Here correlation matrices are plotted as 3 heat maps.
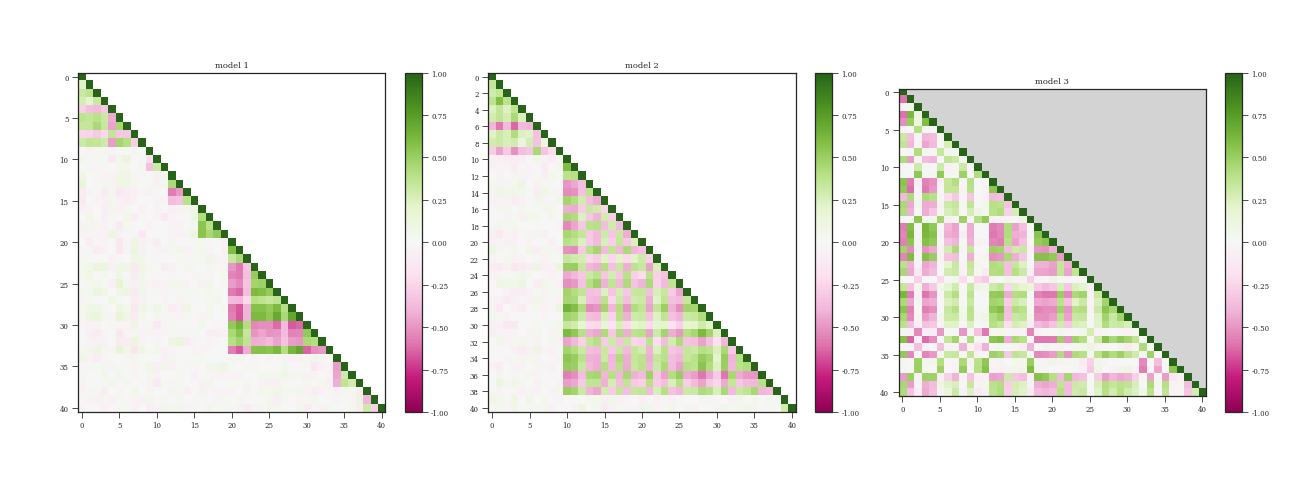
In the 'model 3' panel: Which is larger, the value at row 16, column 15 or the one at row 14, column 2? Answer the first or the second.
the first
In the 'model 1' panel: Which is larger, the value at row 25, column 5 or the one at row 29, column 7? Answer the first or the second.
the first
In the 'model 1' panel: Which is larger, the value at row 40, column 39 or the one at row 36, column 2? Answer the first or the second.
the second
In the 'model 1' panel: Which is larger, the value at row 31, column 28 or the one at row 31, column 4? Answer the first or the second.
the second
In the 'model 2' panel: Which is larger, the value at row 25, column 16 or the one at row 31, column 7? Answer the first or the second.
the first
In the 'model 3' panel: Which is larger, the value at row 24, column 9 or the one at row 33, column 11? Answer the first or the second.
the first
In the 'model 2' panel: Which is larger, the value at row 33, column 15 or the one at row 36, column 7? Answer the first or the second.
the first
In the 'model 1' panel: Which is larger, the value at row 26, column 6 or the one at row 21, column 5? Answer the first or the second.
the first
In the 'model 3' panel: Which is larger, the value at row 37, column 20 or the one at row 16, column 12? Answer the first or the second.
the second
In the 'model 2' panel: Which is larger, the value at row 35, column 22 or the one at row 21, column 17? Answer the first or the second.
the first
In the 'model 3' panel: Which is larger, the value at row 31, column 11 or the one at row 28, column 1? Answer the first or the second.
the first
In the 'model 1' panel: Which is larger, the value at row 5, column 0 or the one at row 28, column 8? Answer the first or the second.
the first
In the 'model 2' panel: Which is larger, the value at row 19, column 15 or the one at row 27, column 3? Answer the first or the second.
the first
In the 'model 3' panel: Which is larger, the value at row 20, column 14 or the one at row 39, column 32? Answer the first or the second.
the first
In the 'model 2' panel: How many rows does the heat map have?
41
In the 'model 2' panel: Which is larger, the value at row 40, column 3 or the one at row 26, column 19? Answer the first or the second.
the second
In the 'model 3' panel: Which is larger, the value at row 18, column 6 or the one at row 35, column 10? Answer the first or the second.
the second
